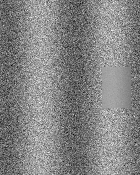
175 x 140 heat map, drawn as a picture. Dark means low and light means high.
The middle right is the smoothest part. In the middle right lies a patch that is calmer than the rest. Stripes running up and down repeat 2 times from left to right. No single row or column stands out from its neighbours.
